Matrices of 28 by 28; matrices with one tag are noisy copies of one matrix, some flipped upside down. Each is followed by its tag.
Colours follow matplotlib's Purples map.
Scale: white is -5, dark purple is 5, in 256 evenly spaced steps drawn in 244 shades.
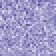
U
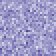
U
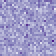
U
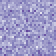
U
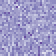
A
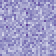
U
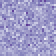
U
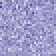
U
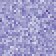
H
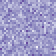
U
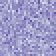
A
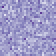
A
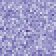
U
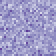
U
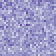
U
